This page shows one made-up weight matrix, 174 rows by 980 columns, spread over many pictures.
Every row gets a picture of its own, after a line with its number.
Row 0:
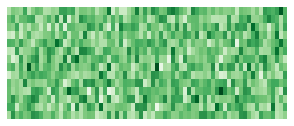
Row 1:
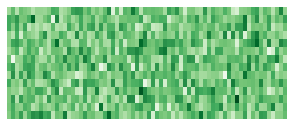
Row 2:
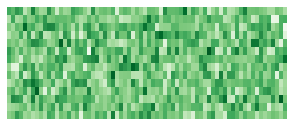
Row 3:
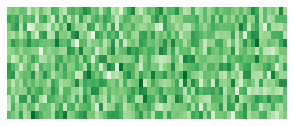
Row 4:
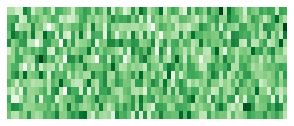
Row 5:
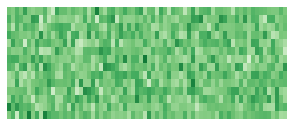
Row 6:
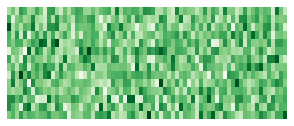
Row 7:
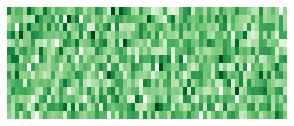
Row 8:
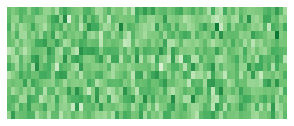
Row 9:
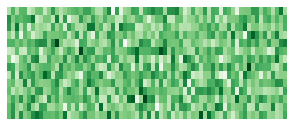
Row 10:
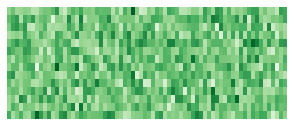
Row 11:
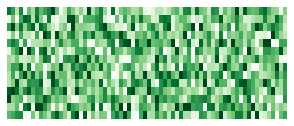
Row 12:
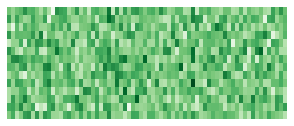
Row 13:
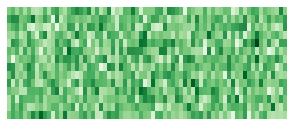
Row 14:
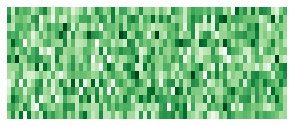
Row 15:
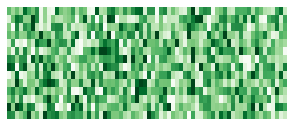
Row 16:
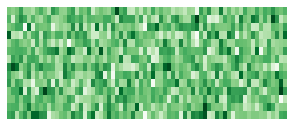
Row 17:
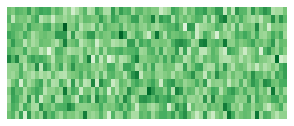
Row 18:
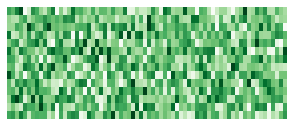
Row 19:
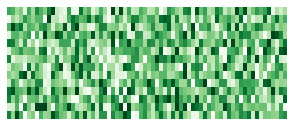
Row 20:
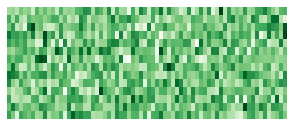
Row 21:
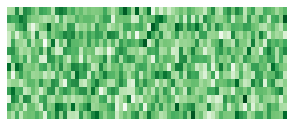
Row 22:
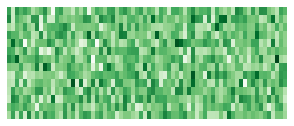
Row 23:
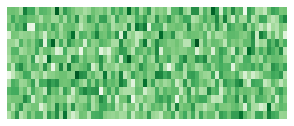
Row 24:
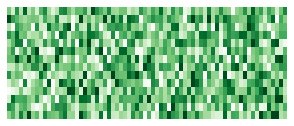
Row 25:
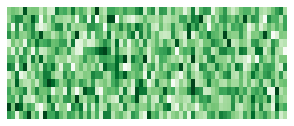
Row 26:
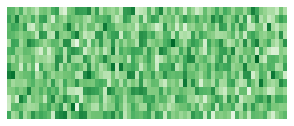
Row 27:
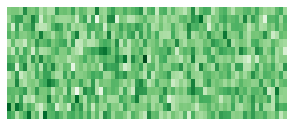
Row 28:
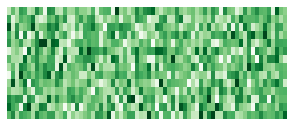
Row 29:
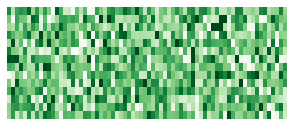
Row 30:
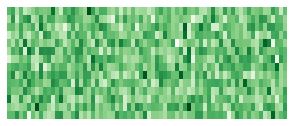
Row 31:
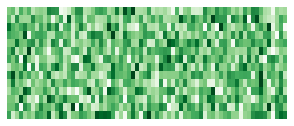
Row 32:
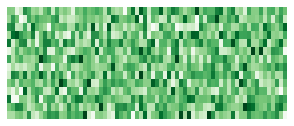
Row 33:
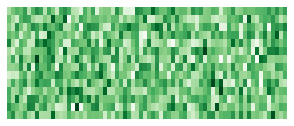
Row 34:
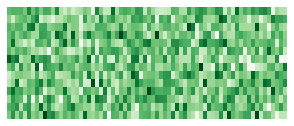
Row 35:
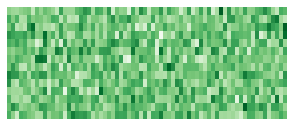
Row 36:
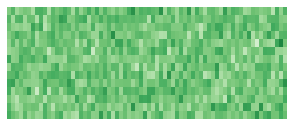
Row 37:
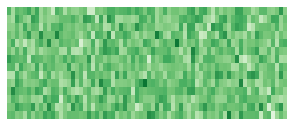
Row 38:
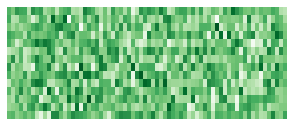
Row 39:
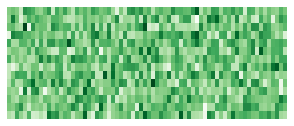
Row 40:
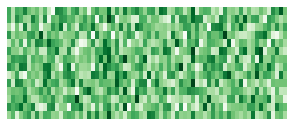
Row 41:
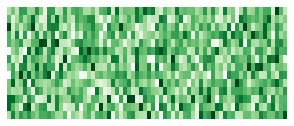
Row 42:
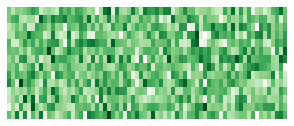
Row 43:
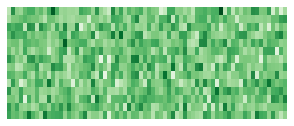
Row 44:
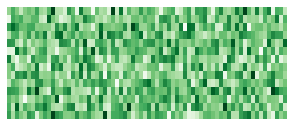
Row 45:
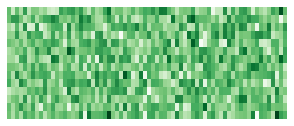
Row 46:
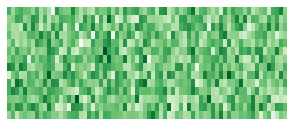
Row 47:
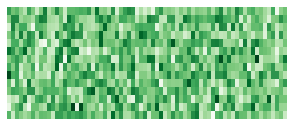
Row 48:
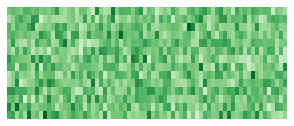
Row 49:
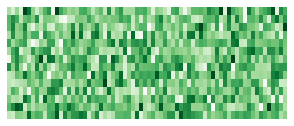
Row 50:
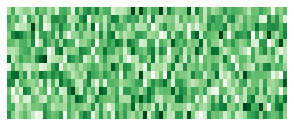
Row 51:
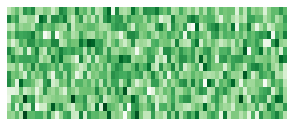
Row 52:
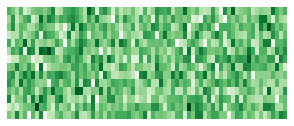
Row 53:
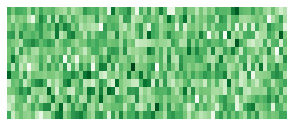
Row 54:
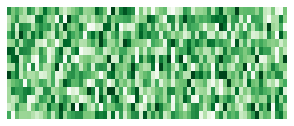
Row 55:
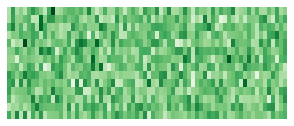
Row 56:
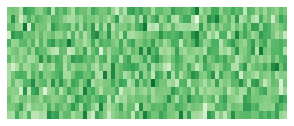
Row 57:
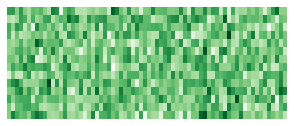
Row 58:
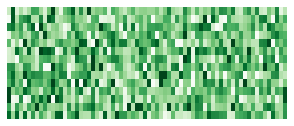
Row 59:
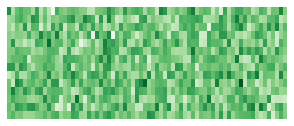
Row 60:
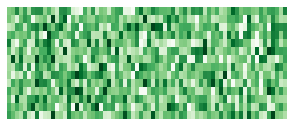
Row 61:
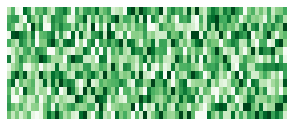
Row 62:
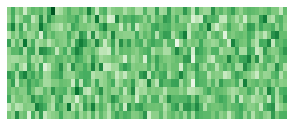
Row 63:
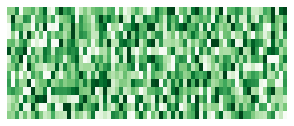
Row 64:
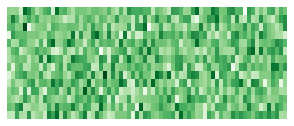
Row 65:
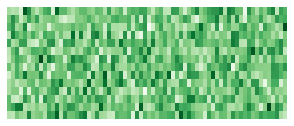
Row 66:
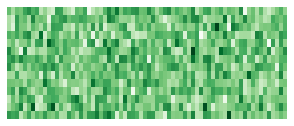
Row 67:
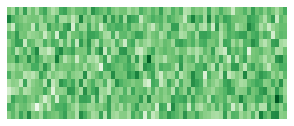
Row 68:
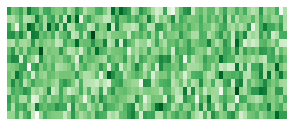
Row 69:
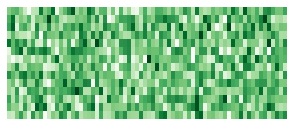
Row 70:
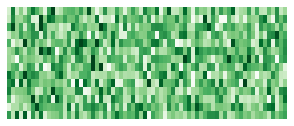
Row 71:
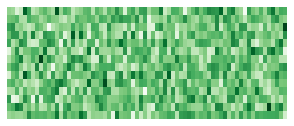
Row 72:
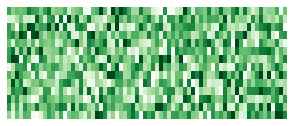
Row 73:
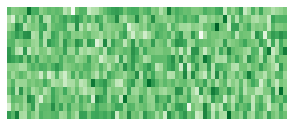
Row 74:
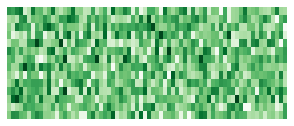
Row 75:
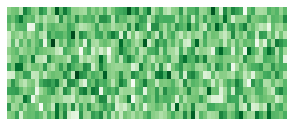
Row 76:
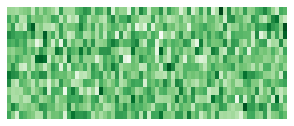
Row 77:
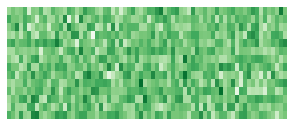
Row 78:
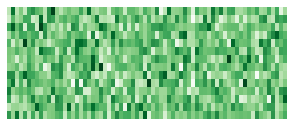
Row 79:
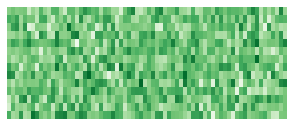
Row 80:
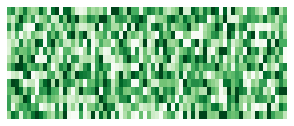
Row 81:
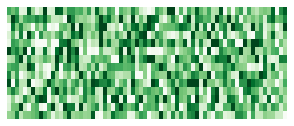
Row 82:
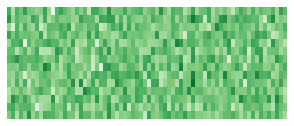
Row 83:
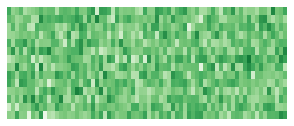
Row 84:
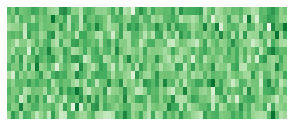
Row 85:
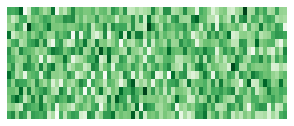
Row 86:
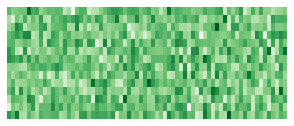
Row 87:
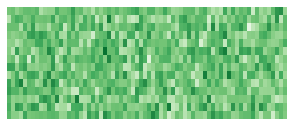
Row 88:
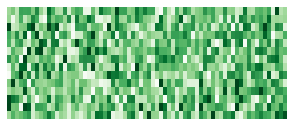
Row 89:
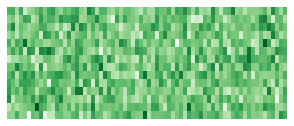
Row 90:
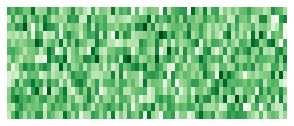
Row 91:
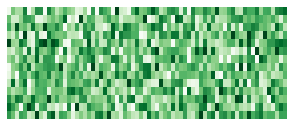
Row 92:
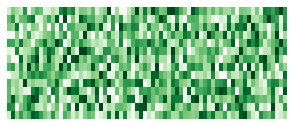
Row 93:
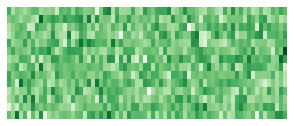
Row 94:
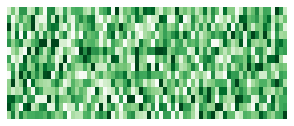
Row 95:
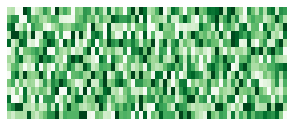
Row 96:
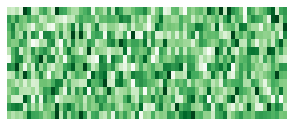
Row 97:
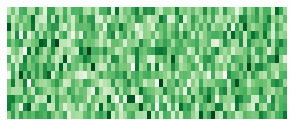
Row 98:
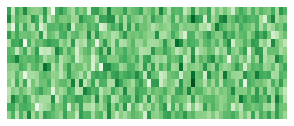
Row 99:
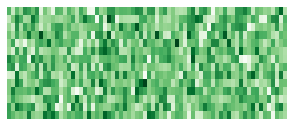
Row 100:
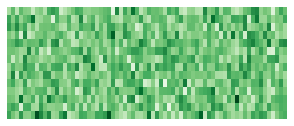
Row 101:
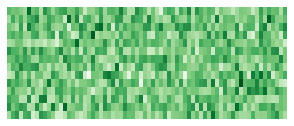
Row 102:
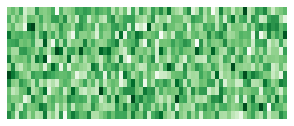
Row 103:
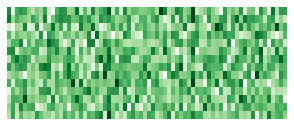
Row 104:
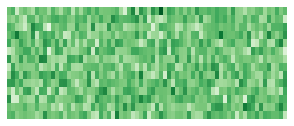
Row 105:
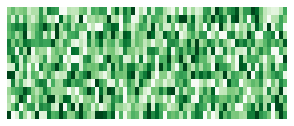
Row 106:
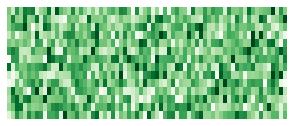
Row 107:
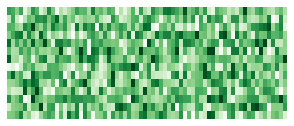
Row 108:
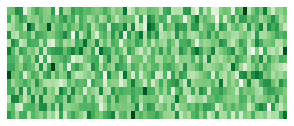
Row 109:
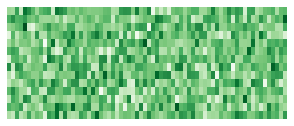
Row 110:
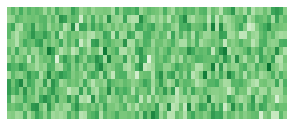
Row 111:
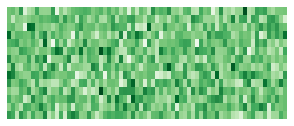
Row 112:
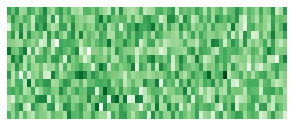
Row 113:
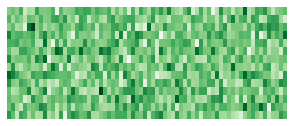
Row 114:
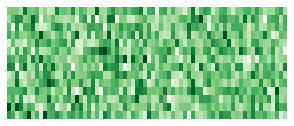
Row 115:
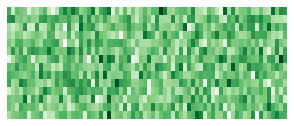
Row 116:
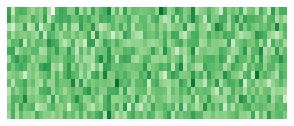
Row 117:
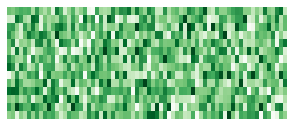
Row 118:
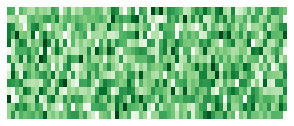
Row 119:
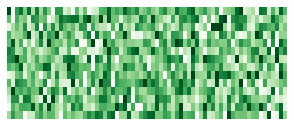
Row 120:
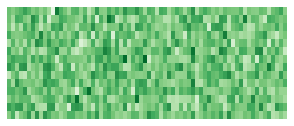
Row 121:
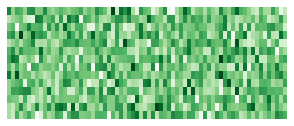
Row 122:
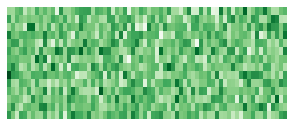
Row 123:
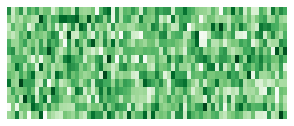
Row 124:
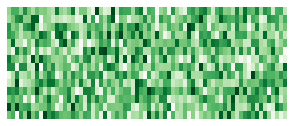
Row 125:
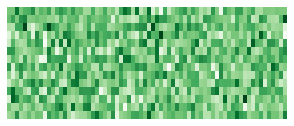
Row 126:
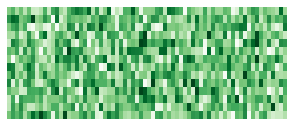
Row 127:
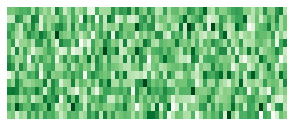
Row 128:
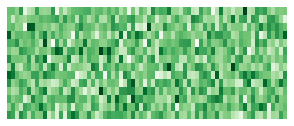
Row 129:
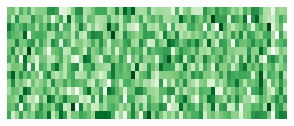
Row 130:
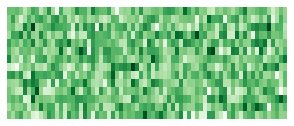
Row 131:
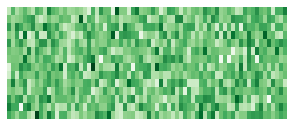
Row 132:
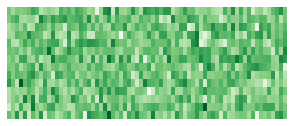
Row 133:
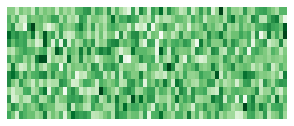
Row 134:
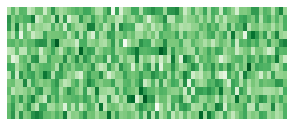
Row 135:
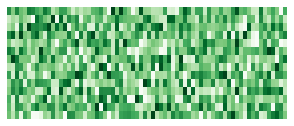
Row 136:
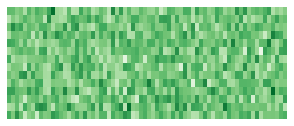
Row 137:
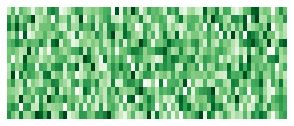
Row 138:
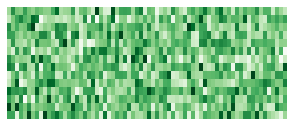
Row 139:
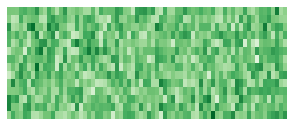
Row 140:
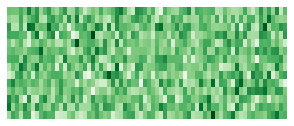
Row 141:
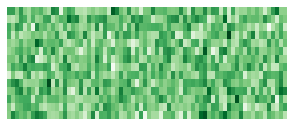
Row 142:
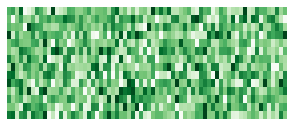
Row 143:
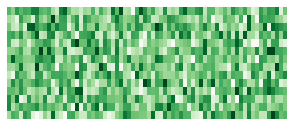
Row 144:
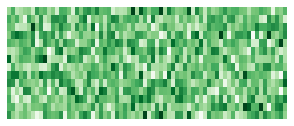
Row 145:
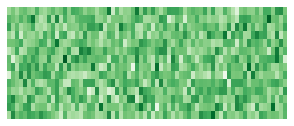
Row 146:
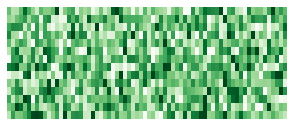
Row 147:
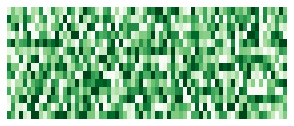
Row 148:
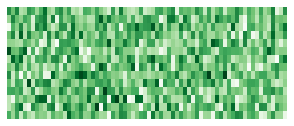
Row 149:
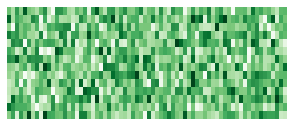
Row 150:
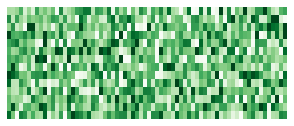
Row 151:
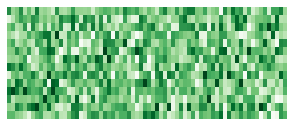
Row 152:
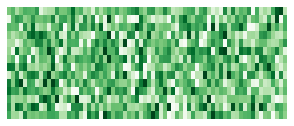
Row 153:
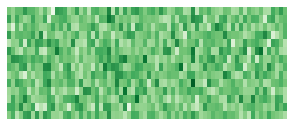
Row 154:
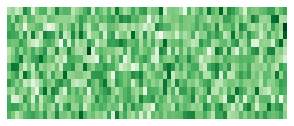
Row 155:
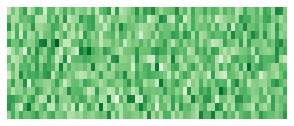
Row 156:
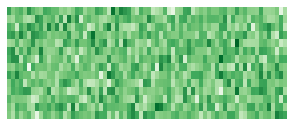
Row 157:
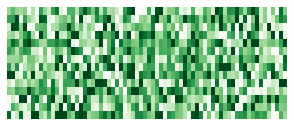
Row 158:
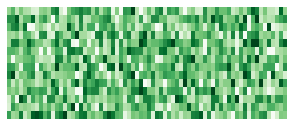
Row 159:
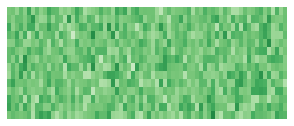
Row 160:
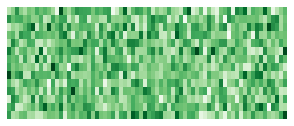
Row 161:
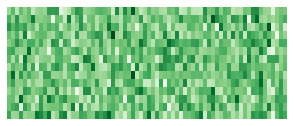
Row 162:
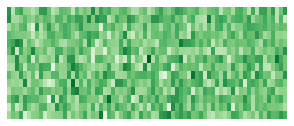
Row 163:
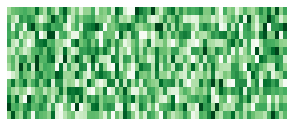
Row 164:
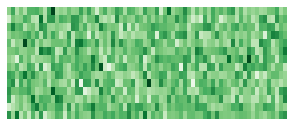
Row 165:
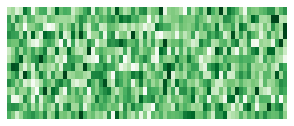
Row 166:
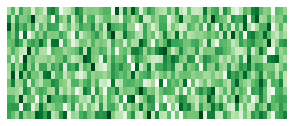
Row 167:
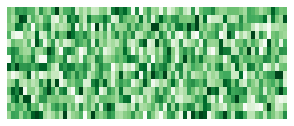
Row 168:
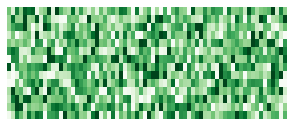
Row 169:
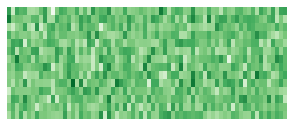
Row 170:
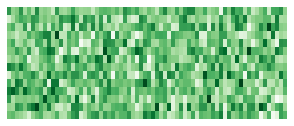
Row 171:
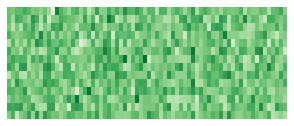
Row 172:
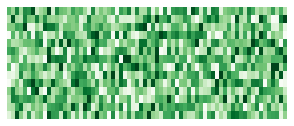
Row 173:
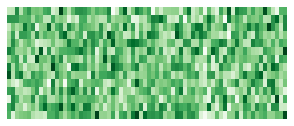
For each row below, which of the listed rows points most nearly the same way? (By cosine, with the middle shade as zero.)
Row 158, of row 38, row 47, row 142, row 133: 47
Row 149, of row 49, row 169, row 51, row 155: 169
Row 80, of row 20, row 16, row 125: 16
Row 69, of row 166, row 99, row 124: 166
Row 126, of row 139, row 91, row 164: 164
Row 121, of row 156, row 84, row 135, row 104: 156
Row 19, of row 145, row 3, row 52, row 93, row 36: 52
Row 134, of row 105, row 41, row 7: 41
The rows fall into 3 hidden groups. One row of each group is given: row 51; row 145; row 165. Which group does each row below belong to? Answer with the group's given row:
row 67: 51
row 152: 51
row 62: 51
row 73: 51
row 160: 165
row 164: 51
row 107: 165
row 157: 145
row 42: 51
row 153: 51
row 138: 51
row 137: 145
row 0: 145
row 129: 145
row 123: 51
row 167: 165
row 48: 51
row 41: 145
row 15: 51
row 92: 145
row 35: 165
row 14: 51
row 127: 51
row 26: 145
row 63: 145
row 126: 145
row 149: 51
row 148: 145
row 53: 145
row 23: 165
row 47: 145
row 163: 145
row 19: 51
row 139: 145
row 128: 165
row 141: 165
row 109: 165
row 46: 51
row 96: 165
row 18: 165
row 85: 165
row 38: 145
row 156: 145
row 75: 165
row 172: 165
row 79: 145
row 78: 51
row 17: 51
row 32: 165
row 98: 51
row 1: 145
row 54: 145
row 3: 145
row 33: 145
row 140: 145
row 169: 51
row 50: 165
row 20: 165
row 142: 165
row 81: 145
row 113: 165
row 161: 145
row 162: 51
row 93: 51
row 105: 145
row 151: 51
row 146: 165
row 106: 165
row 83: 51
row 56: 165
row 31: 145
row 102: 165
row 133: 165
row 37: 51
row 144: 165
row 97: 145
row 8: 145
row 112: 145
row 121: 145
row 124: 51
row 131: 145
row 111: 165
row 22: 51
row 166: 145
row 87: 51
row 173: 165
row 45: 51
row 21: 165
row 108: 165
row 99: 51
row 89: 51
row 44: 51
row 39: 165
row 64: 165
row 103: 51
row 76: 165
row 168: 165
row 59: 51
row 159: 145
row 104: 165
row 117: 51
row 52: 51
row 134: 145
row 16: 165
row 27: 51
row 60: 145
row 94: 145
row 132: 51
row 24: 51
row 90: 165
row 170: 51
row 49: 165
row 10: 145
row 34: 51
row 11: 51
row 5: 51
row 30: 51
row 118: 165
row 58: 51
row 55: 51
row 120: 51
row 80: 165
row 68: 145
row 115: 51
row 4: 165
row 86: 51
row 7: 145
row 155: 145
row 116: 51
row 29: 51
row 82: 51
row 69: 51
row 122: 165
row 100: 145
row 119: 51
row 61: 165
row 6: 145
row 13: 145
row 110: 51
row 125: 165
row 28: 145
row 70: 51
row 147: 145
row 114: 51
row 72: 145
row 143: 145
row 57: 165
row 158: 145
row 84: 145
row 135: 145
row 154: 165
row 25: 51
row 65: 165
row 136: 51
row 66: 51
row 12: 51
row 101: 145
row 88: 145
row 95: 165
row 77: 145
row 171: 51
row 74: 165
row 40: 51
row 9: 145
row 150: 165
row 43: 51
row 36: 165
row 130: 165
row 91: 145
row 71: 165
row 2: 165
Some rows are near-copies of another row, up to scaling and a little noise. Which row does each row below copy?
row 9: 134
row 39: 56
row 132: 42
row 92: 0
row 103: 116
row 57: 141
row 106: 168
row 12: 153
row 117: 127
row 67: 24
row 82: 98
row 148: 112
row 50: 144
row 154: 165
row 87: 152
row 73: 86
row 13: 126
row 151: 170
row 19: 136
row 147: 77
